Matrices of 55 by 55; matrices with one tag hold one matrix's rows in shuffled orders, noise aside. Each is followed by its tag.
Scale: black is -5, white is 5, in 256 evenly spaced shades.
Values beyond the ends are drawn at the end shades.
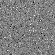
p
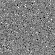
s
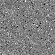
s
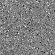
s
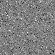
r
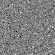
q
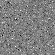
q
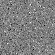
p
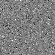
q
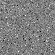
s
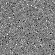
r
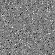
q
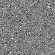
q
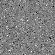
r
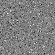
p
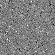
r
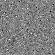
r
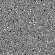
p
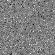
p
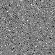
r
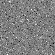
r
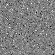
r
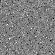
r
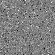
s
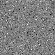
r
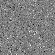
p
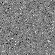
q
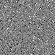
p
